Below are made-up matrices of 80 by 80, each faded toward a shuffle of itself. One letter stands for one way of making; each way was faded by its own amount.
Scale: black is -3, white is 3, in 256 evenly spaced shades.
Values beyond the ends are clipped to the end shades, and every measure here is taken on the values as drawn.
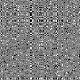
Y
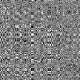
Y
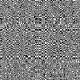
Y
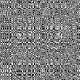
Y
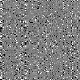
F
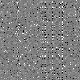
F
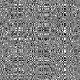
Y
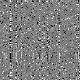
F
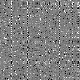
F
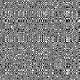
Y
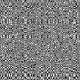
Y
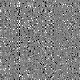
F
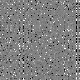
F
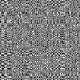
Y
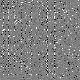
F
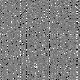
F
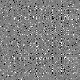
F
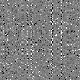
F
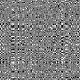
Y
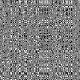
Y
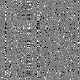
F
